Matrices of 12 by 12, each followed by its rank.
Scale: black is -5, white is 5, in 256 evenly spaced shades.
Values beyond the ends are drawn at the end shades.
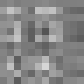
two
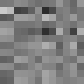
two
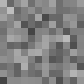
full rank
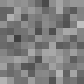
full rank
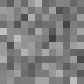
full rank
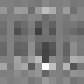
two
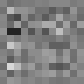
two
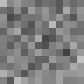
full rank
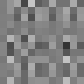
two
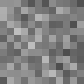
full rank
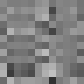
two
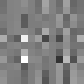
two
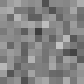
full rank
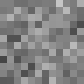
full rank
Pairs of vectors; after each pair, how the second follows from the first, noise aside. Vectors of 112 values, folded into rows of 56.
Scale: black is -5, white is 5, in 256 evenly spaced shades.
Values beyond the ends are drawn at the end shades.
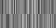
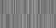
shrunk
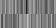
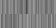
shrunk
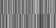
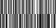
scaled up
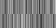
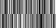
scaled up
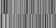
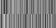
copied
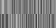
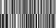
scaled up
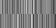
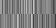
copied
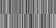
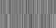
shrunk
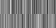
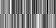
scaled up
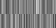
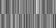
copied
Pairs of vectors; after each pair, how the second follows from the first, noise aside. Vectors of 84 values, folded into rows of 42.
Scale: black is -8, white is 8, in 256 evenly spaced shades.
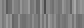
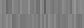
shrunk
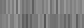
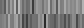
scaled up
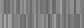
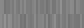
shrunk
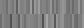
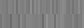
shrunk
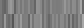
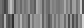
scaled up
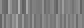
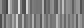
scaled up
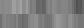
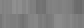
shrunk
